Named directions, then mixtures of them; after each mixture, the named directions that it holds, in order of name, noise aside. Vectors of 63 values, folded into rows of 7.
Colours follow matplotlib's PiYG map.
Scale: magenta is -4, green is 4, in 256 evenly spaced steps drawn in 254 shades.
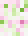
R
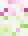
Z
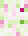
R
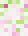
R, Z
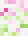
Z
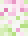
Z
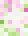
R, Z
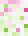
R, Z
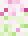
Z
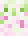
R, Z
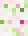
R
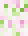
R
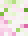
R, Z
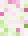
R, Z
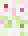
R, Z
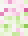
Z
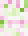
R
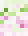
R, Z
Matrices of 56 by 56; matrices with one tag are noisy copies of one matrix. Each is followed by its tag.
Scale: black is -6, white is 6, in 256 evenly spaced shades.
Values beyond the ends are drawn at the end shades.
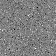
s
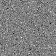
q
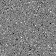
q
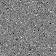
q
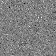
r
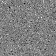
r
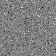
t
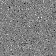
r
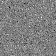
r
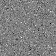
q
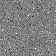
s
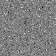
t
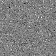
r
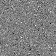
q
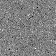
s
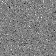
r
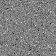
q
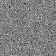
r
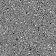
q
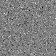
t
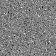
t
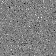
r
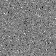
t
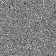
r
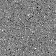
s
